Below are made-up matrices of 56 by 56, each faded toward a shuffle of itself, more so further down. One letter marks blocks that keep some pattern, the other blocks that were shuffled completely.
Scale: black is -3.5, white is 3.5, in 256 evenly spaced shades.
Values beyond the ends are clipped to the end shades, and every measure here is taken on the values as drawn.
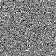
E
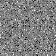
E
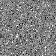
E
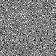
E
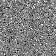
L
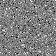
L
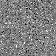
E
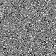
E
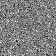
L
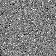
L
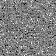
E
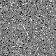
E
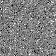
E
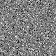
L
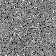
L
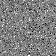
E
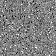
E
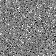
L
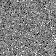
E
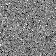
L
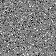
L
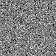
L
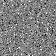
L
